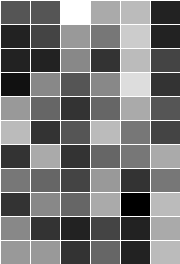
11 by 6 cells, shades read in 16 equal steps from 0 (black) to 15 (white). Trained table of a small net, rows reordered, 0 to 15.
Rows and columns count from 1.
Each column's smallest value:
1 2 2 3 0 2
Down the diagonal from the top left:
5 4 8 8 10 4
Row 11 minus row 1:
4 4 -12 -4 -9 9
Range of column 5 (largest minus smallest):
13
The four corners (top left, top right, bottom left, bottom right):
5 2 9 11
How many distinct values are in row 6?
5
